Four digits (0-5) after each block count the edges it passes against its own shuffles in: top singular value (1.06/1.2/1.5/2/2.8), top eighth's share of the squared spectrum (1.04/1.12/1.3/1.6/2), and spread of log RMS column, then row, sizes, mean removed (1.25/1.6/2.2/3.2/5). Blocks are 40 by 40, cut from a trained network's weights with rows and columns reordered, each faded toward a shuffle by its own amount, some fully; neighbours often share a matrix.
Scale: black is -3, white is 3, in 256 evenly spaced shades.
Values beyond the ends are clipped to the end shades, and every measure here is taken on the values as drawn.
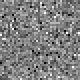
0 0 0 0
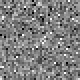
0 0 0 0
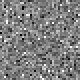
1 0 0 0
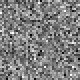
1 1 0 0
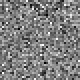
0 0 0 0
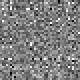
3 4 2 1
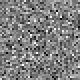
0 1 0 0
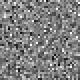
1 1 0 0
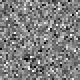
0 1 0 0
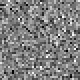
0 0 0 0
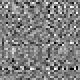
4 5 2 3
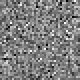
0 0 0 0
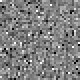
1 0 0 0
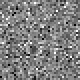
2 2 0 0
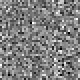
3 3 1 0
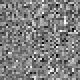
3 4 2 1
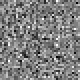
2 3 1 1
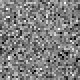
0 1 0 0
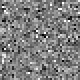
3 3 1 1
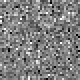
1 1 1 0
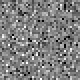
3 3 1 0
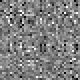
4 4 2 2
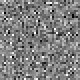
2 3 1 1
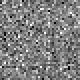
2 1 0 0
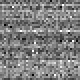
3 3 0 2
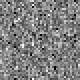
2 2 1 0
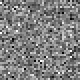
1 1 0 0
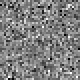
1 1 1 1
